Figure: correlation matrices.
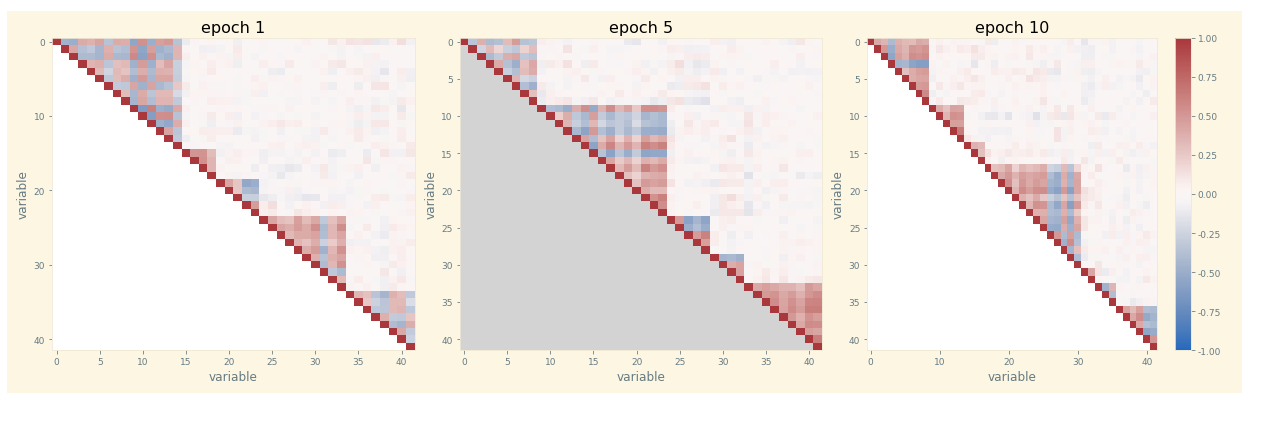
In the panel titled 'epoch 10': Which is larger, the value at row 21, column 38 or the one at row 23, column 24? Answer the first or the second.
the second
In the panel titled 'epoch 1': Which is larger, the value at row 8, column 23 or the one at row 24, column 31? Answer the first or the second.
the first
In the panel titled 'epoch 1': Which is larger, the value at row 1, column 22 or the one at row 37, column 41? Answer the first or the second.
the second
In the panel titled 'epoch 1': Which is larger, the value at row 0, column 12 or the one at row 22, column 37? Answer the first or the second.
the first
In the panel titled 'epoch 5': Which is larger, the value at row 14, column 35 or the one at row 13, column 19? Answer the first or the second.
the second
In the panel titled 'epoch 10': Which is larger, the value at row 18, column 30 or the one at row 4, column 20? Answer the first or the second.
the first
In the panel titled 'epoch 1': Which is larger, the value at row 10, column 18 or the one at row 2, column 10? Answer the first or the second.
the first
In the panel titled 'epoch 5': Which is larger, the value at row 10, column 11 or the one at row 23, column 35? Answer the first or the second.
the first
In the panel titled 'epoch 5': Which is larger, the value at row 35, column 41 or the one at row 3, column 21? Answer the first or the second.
the first
